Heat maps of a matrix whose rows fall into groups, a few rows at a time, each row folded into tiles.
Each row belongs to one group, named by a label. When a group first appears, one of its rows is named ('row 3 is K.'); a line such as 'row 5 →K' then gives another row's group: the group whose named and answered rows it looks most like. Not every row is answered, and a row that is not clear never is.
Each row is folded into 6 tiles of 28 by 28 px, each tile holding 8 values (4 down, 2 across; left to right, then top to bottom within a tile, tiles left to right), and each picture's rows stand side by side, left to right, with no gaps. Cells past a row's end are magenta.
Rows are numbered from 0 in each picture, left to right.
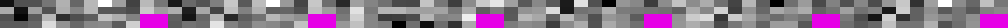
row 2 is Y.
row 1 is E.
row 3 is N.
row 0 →E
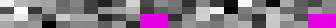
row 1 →N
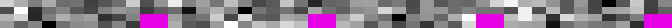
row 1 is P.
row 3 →N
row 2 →Y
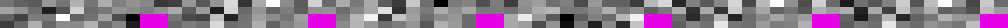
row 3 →Y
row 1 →E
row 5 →E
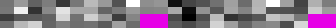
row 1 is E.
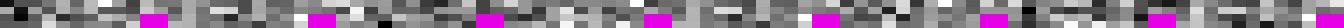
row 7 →Y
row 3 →P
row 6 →P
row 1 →Y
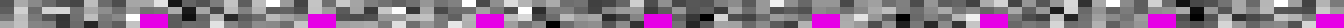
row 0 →Y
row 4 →E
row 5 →Y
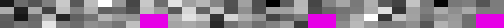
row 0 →E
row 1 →N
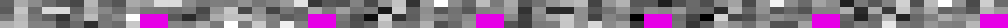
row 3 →P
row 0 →Y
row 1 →P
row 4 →E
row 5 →E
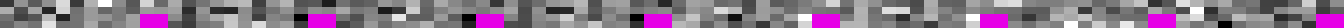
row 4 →Y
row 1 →P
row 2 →P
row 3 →P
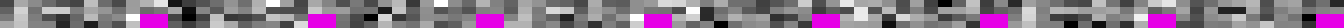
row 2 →E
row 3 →Y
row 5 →N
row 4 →N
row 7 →P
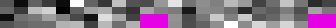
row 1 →P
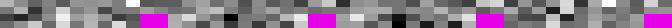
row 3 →E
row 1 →Y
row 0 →P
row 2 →Y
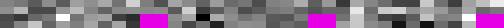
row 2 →Y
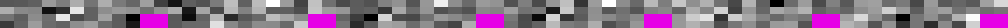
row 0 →P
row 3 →E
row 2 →E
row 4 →N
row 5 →Y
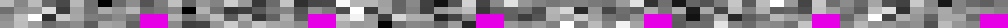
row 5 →N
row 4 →E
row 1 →P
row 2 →N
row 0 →N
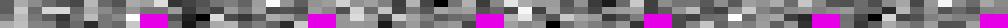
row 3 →N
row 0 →Y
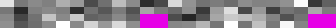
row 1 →P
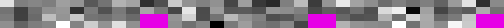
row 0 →P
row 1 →N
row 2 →P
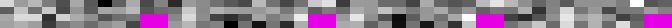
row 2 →Y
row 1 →Y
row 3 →P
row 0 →N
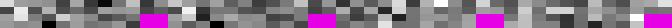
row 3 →Y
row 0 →N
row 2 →E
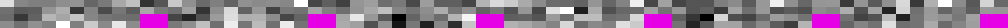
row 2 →Y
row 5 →E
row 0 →P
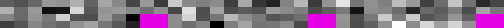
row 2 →P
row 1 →N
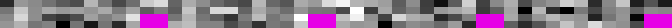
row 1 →Y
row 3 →P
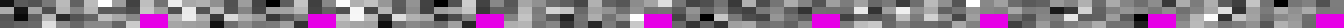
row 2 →N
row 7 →N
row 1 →N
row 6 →P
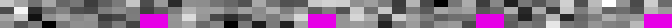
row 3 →E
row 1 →Y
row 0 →N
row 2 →N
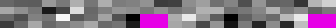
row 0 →P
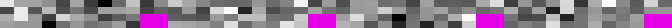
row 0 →N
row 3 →E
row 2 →Y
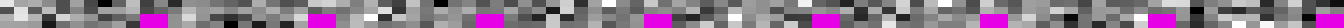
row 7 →P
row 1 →Y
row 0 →N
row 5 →E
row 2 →N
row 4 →P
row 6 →Y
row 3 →E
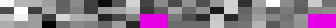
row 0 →N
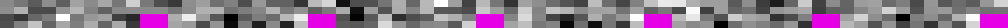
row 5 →Y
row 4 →N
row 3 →Y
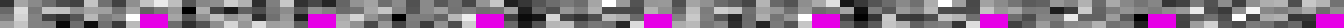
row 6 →P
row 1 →P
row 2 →Y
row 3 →E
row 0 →Y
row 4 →Y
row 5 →E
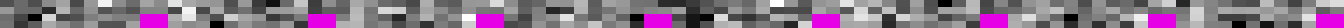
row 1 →N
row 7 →Y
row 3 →P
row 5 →N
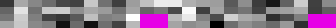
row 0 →Y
